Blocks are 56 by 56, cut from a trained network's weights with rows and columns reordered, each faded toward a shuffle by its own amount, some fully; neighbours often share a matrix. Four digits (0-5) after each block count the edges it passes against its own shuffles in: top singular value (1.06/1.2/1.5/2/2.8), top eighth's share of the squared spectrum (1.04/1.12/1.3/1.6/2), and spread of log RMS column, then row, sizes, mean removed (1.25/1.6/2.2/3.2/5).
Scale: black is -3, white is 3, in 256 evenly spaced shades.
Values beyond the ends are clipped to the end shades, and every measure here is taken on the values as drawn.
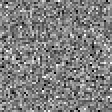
1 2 0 0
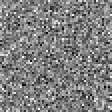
1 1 0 0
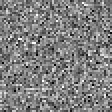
2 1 0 0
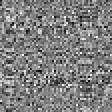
3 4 2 3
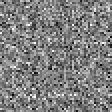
3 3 1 1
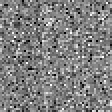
1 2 0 1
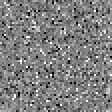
0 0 0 0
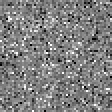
0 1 0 1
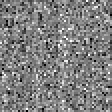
1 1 0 0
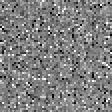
0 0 0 0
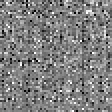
2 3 1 2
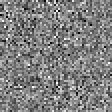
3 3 1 1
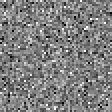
0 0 0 0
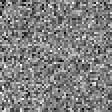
2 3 1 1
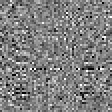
3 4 1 2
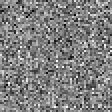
1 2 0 0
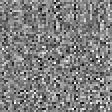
3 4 2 2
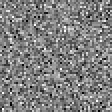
1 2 0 0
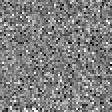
1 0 0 0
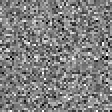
2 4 2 2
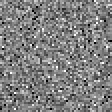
1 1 0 0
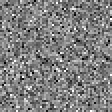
0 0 0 0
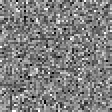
1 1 0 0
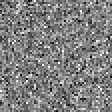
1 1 0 0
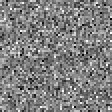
0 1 0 0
